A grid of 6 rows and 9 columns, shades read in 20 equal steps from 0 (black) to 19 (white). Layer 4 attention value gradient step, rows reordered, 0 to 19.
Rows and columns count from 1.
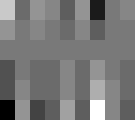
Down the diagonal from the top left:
15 9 9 8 10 7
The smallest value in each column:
0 8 5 7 7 7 2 9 7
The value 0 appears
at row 6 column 1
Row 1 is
15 8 11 10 7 11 2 9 10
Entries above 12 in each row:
1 0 0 0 1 1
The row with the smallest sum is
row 4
